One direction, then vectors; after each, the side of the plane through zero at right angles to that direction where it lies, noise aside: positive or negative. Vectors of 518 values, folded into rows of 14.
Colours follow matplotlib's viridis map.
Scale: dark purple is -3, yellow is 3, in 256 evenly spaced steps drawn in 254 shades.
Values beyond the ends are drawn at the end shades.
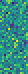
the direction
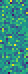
positive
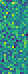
negative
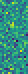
negative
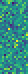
positive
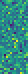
positive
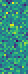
negative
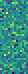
negative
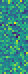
positive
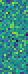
negative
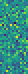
negative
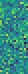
positive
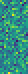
negative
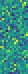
positive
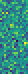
negative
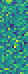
positive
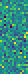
positive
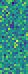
positive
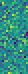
negative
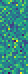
positive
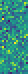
positive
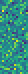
positive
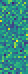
positive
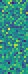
positive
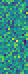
positive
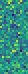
positive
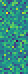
negative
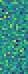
negative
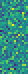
negative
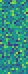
negative
